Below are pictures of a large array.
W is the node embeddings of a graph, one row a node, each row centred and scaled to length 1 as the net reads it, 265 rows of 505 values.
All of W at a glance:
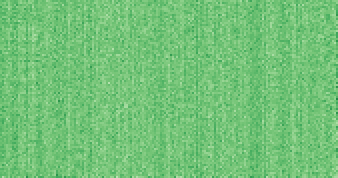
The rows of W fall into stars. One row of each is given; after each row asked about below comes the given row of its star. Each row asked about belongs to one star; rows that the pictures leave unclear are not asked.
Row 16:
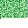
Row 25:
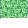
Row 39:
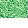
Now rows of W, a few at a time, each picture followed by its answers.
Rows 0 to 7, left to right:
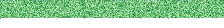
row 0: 25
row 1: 25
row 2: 39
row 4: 39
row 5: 39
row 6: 25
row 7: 25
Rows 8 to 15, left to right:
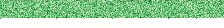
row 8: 25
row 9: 16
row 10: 39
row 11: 39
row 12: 25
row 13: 16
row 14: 16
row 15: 25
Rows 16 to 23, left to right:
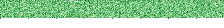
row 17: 25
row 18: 39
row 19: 25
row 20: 16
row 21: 16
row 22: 16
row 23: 16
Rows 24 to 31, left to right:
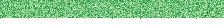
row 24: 25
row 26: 25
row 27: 16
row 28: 16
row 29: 16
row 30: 16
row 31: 25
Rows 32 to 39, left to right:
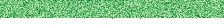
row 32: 39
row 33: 25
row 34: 25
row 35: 16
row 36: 16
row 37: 39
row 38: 16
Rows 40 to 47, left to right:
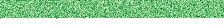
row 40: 16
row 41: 39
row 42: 39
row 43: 39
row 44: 39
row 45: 25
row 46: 39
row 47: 39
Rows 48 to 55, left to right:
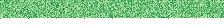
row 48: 25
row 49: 39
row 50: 16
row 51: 39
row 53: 39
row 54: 25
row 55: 25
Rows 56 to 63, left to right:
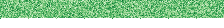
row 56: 16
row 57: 39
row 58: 39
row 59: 39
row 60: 16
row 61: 25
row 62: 25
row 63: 25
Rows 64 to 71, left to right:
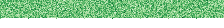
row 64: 16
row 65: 16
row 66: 39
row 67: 25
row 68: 16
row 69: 25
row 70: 25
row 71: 16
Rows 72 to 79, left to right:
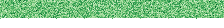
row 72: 25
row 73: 39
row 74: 39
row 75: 25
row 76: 39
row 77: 16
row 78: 39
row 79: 25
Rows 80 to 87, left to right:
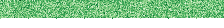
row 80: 25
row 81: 16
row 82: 16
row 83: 16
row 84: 16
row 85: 39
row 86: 16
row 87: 39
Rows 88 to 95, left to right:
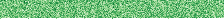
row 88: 25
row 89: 39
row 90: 16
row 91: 16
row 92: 16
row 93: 39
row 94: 39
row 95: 16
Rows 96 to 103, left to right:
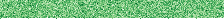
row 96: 39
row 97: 16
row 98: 39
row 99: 39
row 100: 25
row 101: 39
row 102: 16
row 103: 25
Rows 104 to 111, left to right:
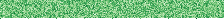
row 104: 39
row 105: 39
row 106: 25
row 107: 16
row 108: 25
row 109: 16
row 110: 16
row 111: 39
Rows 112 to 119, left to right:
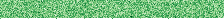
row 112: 39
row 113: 16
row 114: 25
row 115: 16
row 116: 39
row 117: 39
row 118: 39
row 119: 16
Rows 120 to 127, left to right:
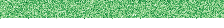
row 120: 39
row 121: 25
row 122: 25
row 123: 39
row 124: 25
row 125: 25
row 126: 25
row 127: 16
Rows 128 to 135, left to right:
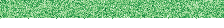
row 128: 25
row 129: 39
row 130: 39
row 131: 25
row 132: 39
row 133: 25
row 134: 16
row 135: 39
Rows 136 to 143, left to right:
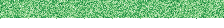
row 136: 16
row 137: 25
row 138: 39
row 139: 39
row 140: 39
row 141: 16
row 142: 16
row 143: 39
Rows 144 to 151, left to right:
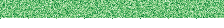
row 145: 25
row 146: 25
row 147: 25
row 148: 39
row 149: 39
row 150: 39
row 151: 39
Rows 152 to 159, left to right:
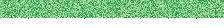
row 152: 16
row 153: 16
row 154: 39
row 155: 39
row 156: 16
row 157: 25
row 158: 16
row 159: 16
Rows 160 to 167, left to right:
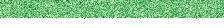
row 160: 25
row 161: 16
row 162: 25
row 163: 39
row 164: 39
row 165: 16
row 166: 16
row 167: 25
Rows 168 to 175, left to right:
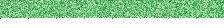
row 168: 16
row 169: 25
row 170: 25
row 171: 25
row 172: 25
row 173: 25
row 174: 39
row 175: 25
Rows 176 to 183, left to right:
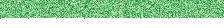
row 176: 25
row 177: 25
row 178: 16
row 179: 16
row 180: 25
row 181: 16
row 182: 16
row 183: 25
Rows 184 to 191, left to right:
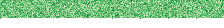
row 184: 16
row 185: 39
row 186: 16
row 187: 25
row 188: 25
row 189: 39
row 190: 16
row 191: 25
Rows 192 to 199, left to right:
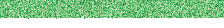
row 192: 16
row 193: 39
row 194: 25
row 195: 16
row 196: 39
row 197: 16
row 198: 39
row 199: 25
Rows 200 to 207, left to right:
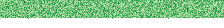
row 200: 39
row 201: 25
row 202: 39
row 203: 16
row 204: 16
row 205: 39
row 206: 16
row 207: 16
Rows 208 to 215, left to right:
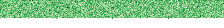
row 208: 25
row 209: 39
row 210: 16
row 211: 16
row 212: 25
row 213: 25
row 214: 25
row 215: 16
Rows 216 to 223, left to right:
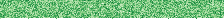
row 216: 16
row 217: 39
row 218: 39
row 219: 25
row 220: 16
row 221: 25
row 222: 39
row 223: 16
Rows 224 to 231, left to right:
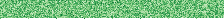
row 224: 25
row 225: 39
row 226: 25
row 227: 39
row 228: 25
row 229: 25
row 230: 39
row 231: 25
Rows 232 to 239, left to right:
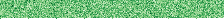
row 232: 25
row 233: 39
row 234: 16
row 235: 16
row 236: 25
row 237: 25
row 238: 39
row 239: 25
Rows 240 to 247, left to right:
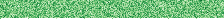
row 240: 16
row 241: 39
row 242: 39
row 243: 25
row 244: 39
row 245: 16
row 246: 39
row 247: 16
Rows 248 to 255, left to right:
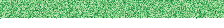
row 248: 39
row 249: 39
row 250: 25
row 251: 39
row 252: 39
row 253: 16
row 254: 16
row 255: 16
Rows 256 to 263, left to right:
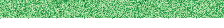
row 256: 25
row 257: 25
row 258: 16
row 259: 16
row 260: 39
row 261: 16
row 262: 16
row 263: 25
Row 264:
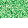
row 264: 25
